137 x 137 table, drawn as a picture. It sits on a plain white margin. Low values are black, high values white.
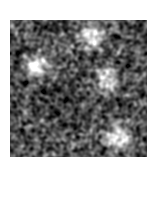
Neither half mirrors the other. The values are skewed, with a long tail toward high values. No overall slope runs across the table. No single row or column stands out from its neighbours. There are four bumps. There are no lone odd cells.
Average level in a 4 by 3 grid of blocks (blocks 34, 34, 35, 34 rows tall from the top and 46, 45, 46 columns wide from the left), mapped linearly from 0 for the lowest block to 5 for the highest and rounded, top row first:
1 5 1
4 1 3
0 0 1
1 1 5
